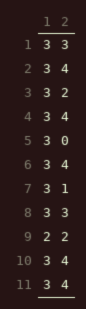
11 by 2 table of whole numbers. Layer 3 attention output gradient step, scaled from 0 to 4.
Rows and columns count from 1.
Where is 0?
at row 5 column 2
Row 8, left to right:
3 3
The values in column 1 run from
2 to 3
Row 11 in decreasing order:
4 3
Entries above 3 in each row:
0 1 0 1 0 1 0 0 0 1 1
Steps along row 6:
up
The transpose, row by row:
3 3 3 3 3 3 3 3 2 3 3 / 3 4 2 4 0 4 1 3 2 4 4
